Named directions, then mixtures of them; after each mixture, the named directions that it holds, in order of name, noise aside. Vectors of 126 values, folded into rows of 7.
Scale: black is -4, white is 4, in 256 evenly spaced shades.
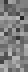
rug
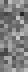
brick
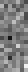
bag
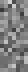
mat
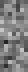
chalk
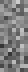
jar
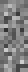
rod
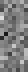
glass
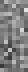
jar, mat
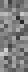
brick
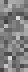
brick, rod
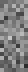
bag, jar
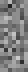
mat, rod, rug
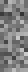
brick, chalk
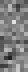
bag, chalk, jar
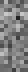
brick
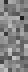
rug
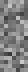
brick, glass, rod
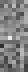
bag, chalk, jar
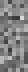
mat, rug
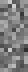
mat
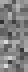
chalk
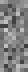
rod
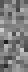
chalk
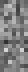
chalk, rod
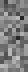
rug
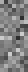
bag, glass, rug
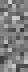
mat, rod, rug
